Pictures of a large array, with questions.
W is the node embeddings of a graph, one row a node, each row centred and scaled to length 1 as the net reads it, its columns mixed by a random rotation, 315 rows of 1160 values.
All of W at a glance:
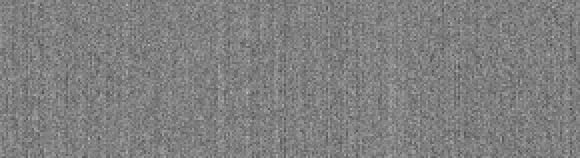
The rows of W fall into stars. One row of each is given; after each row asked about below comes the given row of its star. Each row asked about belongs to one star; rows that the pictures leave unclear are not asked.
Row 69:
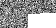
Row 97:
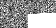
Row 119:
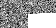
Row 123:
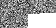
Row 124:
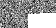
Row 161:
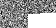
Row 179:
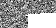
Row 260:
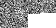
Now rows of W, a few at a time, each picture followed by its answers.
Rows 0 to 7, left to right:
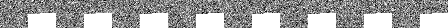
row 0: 124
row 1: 119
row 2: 123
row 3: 124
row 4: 97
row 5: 123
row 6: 97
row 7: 161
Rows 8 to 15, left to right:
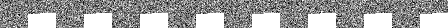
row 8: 161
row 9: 260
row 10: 161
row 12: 69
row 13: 124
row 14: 124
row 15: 69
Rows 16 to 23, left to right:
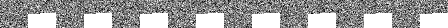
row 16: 123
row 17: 161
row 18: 260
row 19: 97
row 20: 97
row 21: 161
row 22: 260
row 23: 123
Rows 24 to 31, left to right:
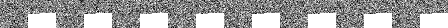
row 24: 119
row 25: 119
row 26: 179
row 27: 179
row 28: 161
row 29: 179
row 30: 123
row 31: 97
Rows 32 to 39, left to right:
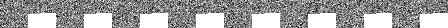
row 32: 97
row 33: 260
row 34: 161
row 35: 124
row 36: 179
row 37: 124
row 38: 69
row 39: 124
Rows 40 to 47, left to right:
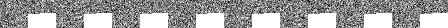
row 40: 260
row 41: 124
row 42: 97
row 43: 119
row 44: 124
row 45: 161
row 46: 69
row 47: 161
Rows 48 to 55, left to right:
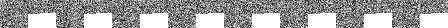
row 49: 124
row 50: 124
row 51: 123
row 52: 179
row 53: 161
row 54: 123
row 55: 123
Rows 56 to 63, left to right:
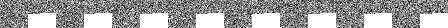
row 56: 161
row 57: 119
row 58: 260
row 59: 123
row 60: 124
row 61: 119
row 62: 179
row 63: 124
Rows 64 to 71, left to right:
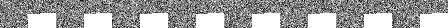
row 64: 123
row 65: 260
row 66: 124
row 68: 161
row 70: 161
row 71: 260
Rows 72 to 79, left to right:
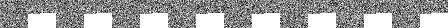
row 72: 123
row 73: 97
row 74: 97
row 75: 124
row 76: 123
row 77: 161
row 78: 260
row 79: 161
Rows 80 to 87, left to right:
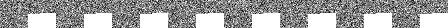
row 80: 124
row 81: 69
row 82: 69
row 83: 97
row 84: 119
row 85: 123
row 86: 97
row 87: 123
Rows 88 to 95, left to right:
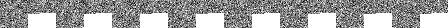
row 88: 260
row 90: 123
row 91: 260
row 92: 97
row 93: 69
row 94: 123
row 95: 119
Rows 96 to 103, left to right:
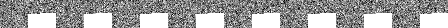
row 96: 124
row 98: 260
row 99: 97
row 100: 161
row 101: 260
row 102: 97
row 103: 161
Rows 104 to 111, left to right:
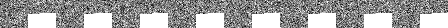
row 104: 260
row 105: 119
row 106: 97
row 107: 119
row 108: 119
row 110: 97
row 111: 119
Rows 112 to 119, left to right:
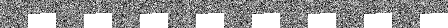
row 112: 119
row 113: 260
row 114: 124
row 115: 124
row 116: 119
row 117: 124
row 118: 161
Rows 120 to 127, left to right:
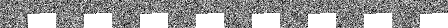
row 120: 124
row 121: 124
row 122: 119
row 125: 69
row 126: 123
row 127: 119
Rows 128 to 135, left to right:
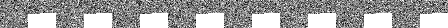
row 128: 124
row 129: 260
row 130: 161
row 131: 69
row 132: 69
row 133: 260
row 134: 161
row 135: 69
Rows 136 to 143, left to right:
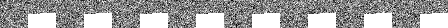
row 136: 97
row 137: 119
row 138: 179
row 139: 260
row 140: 124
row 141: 161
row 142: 161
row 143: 119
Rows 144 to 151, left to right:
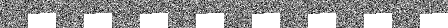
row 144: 161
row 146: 179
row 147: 124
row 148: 161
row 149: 161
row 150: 179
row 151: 97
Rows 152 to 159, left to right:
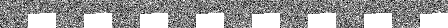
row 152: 97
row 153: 69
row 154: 161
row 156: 69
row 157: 69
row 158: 124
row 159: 69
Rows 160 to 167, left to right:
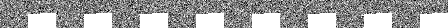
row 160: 161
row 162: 123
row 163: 69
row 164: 179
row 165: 123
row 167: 119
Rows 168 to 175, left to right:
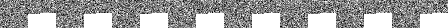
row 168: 69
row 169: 124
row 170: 119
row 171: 260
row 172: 69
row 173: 161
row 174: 161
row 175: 179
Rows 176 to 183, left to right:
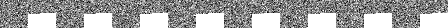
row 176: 123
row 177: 260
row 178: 119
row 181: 260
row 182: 124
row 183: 161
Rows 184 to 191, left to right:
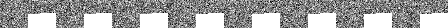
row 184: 260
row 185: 260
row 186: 260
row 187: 260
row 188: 69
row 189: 69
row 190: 260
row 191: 119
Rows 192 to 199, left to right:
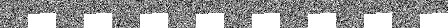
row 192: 260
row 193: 69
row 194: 161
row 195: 179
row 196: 69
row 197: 69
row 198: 161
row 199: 179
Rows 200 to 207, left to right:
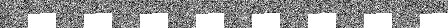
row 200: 260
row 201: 97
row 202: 179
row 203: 69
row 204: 124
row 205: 97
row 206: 179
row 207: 69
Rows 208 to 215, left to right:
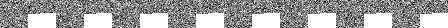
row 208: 124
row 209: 161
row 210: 260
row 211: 69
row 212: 161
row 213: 97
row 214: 69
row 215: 69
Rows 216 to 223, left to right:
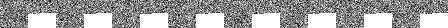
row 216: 97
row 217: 123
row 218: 124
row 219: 124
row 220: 119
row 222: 69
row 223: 179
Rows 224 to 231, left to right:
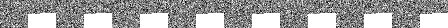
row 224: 97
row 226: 260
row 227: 179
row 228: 123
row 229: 97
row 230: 123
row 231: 69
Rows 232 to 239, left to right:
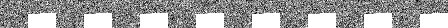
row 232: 119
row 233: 119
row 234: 161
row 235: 97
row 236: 119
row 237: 260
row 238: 119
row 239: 260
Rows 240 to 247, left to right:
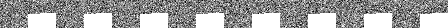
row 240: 260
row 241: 179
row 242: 161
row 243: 179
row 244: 179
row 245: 123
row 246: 260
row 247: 161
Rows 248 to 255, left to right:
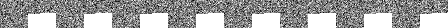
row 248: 179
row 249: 119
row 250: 124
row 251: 260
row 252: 69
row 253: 123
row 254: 260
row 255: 119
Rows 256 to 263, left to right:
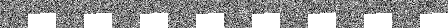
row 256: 69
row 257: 124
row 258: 119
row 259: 69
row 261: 161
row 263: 69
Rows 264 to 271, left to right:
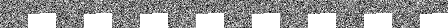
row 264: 124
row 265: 179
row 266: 179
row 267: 260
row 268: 97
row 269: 179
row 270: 69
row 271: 179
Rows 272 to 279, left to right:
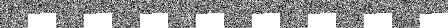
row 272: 260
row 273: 124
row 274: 69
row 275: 124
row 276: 124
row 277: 260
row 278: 123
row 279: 123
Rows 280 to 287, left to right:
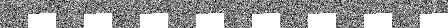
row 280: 161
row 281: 124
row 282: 161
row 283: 179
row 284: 124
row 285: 124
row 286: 97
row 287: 124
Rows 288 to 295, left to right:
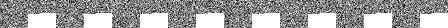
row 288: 179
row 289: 123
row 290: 161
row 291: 69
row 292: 179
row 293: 161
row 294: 123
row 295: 161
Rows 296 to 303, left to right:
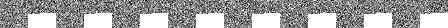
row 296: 161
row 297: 119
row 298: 123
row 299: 179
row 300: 260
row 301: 161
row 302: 161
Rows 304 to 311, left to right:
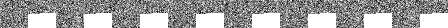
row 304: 161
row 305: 124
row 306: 97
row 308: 69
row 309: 69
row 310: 124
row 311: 260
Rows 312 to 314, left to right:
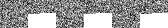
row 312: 260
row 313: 260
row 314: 119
